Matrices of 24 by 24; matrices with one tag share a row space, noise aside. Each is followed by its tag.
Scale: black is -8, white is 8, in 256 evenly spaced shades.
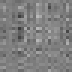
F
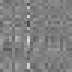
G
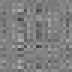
F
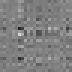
F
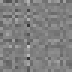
G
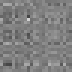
G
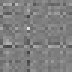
G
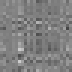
F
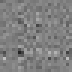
F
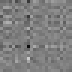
G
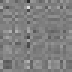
G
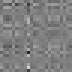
G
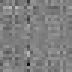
G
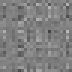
F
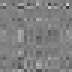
F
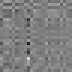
G
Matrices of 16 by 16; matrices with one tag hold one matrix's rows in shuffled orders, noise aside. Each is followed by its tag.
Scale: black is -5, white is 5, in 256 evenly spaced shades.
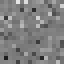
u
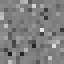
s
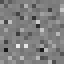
u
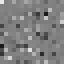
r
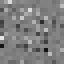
r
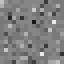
s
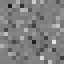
s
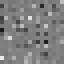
r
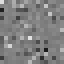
r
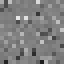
u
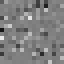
r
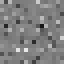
u
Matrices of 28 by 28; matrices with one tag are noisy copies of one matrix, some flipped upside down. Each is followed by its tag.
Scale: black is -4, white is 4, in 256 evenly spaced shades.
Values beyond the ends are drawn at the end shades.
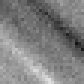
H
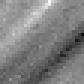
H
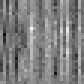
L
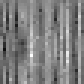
L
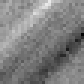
H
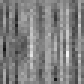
L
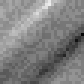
H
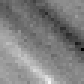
H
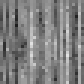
L
